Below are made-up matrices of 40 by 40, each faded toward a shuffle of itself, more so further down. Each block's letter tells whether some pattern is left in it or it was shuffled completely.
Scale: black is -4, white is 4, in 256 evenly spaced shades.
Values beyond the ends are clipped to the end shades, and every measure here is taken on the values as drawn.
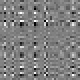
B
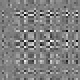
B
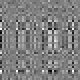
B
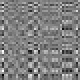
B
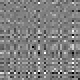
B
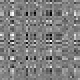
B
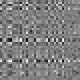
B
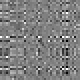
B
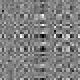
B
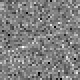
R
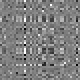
B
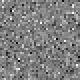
R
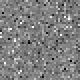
R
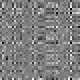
B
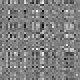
B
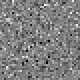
R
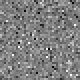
R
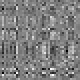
B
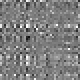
B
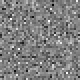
R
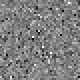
R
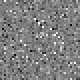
R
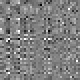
B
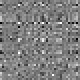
B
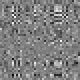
B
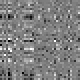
B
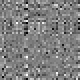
B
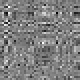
B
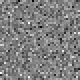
R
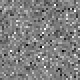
R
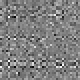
B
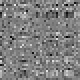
B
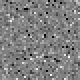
R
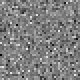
R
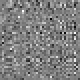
B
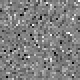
R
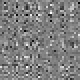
B
